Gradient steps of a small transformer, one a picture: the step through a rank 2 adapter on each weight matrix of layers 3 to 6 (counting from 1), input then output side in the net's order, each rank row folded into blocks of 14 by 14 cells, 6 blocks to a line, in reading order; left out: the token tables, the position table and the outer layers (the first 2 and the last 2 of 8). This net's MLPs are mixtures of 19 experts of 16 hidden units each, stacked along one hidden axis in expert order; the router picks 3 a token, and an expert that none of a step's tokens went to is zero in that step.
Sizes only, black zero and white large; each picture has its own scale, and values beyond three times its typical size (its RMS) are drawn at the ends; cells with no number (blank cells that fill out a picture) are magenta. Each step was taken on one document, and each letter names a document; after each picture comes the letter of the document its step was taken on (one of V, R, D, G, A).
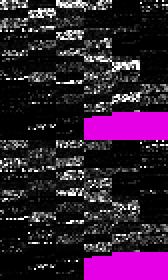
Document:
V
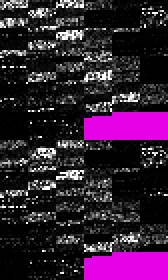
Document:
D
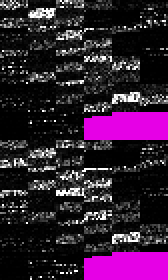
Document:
D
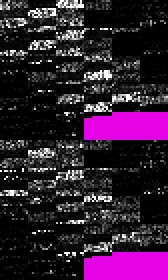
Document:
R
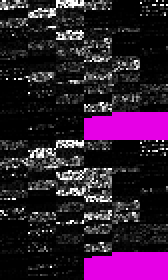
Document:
V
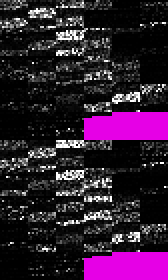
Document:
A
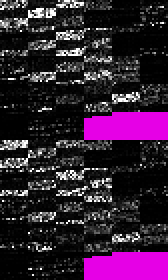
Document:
A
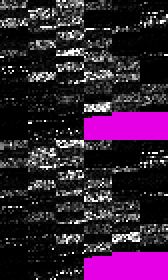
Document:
D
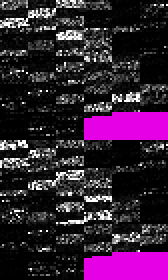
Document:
A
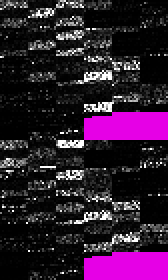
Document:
D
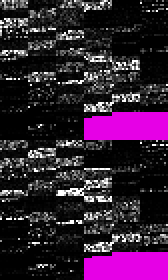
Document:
V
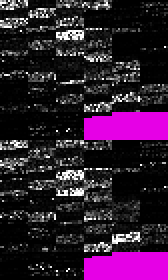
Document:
A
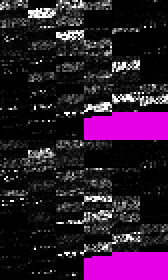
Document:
R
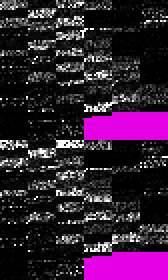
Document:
D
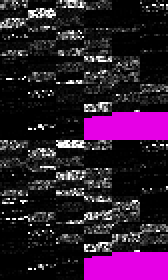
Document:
V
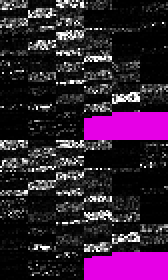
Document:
A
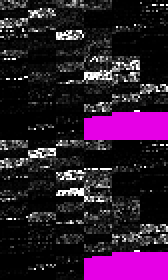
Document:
V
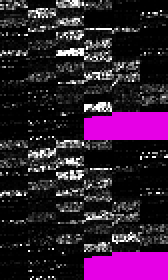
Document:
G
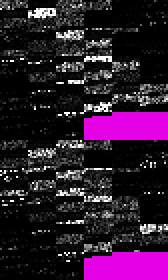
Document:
R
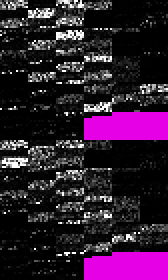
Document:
R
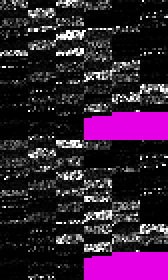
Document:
G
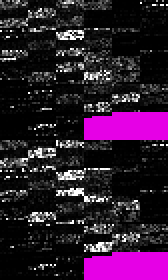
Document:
V
